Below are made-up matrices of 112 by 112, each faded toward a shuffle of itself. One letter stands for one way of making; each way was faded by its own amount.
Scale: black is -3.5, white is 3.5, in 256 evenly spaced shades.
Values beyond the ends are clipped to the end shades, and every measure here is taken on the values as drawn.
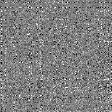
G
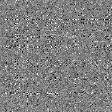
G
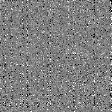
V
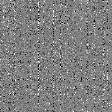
V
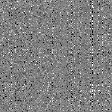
V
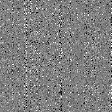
V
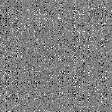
V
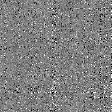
V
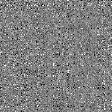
G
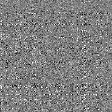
G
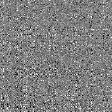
G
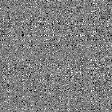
G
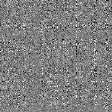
G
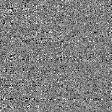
G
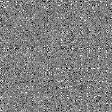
G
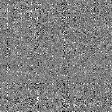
G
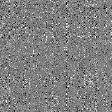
V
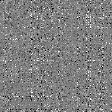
V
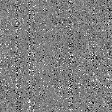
V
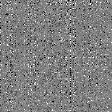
V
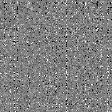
V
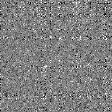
G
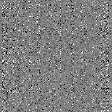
V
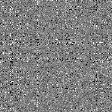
G
